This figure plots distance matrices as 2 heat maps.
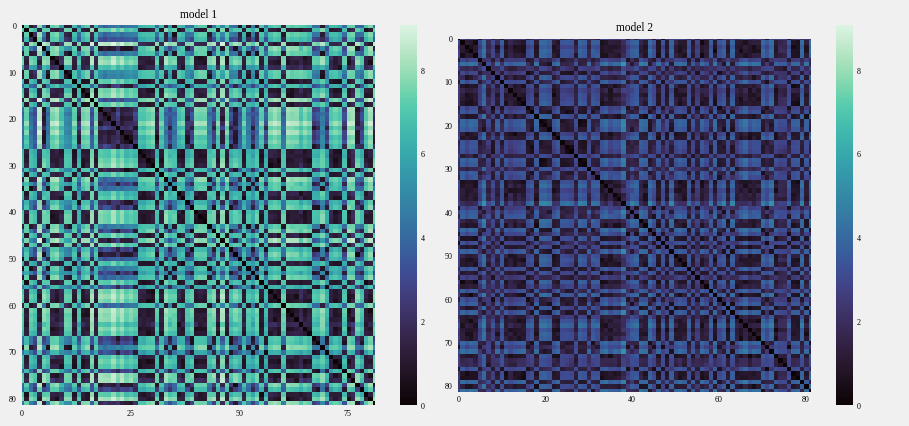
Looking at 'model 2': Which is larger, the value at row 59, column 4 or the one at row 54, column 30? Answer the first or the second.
the second
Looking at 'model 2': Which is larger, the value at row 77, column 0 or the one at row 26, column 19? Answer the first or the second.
the first
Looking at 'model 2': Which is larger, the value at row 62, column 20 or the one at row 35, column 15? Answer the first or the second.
the first
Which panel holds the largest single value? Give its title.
model 1
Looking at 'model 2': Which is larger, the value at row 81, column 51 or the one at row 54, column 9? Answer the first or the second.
the first
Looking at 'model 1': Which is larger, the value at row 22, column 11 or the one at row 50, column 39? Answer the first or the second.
the first
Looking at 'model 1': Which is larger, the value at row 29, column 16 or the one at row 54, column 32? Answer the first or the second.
the first
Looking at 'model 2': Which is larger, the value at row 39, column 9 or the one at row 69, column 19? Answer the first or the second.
the second
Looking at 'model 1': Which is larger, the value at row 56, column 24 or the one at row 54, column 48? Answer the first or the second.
the second
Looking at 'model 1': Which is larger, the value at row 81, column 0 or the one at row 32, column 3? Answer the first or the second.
the second
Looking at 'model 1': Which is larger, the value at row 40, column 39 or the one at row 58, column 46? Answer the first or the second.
the second
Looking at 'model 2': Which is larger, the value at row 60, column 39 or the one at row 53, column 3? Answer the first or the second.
the second
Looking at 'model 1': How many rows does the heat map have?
82
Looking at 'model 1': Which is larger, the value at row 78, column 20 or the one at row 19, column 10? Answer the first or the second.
the second
